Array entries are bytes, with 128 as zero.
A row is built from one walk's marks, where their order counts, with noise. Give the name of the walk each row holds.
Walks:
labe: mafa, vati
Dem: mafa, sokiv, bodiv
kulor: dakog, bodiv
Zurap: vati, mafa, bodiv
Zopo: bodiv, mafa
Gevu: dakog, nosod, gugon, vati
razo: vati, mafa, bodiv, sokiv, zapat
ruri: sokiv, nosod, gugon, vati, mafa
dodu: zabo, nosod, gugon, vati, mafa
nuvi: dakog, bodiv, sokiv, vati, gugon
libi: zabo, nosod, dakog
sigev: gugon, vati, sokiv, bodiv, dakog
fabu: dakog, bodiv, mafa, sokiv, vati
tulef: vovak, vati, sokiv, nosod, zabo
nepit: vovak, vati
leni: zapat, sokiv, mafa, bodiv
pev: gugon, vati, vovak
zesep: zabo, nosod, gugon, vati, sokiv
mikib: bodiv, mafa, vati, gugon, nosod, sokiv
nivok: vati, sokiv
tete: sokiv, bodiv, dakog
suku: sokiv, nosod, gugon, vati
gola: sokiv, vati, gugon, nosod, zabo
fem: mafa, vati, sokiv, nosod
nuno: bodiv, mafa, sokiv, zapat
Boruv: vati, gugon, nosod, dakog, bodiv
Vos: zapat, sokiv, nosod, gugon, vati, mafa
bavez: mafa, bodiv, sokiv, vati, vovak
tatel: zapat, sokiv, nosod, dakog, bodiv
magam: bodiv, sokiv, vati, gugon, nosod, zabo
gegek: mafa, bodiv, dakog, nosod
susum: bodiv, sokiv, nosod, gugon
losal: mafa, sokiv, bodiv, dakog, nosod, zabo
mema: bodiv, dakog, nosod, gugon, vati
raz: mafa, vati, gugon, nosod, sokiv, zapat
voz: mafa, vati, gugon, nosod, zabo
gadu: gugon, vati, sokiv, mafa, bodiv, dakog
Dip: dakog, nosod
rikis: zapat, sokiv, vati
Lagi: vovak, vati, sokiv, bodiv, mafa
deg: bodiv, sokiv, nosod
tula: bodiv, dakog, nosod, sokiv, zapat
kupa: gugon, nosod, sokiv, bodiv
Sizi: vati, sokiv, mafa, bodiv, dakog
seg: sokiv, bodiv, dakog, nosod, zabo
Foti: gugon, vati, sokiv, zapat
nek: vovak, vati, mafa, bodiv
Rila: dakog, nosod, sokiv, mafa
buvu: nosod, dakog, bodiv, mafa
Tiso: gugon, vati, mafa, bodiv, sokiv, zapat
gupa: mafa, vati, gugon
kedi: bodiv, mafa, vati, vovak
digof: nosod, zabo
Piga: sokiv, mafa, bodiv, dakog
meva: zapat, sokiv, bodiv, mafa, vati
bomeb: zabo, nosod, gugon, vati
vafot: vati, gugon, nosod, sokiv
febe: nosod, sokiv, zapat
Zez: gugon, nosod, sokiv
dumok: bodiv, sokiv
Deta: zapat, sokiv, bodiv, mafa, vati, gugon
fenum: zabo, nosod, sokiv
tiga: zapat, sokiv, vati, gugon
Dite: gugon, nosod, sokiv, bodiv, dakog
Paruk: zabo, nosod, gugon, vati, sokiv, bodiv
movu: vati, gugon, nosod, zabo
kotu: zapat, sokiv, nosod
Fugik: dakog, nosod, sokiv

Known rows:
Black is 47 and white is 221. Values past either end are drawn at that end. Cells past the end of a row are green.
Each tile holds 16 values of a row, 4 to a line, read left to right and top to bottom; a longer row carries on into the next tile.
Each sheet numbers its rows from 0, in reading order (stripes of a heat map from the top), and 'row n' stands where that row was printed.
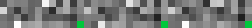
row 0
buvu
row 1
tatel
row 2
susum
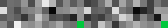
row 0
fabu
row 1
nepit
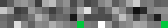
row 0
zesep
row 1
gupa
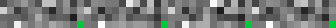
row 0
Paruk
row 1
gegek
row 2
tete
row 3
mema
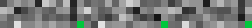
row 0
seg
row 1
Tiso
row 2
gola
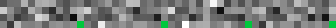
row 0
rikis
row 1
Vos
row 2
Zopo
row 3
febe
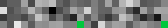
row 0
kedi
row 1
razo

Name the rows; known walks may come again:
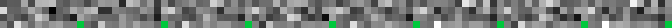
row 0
bavez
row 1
fenum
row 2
fem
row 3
rikis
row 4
zesep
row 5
Dite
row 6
razo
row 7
kulor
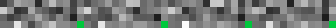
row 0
bomeb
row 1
Vos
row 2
susum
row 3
gola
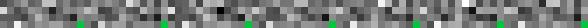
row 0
ruri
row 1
tula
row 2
kedi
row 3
raz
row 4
Rila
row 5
Dem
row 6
Zez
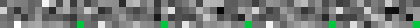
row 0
buvu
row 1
magam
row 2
labe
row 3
dodu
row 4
pev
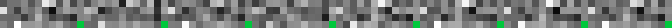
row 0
gadu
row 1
seg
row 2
mema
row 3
tulef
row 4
leni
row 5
Zopo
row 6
Sizi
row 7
sigev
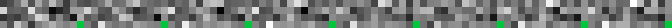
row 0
nepit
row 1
tiga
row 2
nek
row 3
Zurap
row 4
deg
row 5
kotu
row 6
dumok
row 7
tete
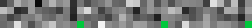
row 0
movu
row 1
mikib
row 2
Fugik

